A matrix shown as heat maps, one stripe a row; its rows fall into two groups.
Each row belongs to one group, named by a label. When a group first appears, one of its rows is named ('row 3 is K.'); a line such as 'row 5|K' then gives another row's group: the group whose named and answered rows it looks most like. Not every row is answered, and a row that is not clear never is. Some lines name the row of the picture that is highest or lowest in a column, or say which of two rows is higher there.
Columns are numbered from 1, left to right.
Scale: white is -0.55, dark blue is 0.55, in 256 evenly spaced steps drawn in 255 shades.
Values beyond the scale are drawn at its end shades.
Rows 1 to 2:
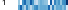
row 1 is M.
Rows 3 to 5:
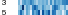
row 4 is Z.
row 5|Z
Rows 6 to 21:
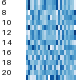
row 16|Z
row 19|Z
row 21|Z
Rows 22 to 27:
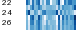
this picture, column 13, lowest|22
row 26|M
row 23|M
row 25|M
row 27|M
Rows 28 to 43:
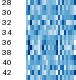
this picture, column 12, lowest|32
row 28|M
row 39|M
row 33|M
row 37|Z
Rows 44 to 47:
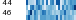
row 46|Z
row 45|M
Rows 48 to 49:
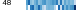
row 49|M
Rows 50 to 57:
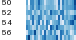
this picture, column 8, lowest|54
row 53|M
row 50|M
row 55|Z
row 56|Z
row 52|Z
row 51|M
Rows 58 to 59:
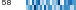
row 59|Z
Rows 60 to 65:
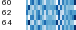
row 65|M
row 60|M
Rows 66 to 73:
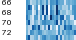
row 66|Z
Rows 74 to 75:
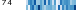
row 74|Z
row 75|M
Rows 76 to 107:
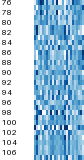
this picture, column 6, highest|101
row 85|Z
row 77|M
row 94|Z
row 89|M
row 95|Z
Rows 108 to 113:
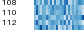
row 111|M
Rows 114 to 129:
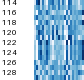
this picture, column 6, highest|126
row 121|Z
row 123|M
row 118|M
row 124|M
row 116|M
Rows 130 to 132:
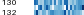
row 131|M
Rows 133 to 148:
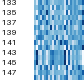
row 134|Z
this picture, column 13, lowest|146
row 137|M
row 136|Z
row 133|M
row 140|Z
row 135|M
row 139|M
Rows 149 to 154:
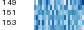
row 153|Z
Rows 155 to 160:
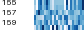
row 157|Z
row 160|Z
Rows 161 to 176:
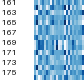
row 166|M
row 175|M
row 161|Z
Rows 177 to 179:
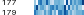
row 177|M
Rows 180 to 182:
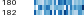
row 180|Z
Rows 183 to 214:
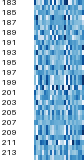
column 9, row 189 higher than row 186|No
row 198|M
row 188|Z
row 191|Z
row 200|Z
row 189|Z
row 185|M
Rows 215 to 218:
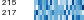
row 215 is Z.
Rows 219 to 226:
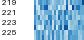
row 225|Z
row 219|M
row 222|Z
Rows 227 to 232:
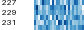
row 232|M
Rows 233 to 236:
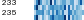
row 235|Z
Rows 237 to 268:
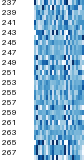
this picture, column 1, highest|237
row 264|Z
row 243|Z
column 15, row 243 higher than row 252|Yes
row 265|Z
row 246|M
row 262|M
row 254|M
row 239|Z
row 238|Z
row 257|Z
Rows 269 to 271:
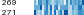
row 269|M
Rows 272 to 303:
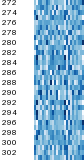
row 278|Z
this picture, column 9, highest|288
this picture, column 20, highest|290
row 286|Z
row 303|M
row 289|M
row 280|M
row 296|M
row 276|M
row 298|Z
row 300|Z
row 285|Z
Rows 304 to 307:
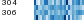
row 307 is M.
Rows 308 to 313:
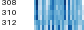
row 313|Z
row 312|Z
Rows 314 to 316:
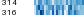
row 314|M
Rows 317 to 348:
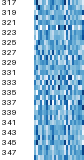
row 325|Z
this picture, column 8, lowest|337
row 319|M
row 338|M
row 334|Z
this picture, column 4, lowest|322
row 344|Z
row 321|M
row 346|M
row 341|M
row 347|M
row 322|Z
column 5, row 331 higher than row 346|Yes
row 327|Z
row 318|Z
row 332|Z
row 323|M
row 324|M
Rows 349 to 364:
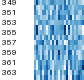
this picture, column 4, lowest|354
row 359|Z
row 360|Z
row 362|M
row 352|Z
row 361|M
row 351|Z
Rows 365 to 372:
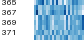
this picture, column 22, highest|365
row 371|Z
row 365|Z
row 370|M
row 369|M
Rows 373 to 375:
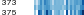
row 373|M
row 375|M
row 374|M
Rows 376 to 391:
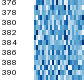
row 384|M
